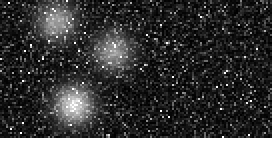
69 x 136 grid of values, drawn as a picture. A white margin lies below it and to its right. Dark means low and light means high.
Average level on the scale: 20%. Odd rows or columns: none. Mirror symmetry: none. Bumps: three. Histogram: skewed, a long tail of high values.
